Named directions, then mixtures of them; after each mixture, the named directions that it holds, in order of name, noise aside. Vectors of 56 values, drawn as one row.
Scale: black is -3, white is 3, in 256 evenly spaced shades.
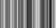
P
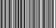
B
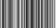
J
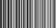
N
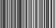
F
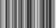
P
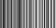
F, N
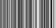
F, P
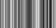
P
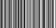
B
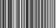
J, N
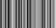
B, N, P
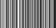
B, F, J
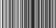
F, J, N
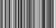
B, P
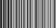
N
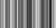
P
